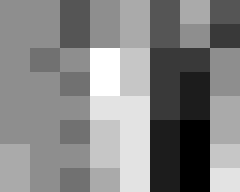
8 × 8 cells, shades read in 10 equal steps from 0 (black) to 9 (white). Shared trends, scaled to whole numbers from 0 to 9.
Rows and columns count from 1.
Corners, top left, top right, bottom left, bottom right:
5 3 6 8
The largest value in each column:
6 5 5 9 8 3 6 8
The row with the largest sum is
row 5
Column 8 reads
3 2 5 5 6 6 7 8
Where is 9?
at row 3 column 4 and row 4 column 4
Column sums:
42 39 33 56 58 15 15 42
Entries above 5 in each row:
2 1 2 2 3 3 4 4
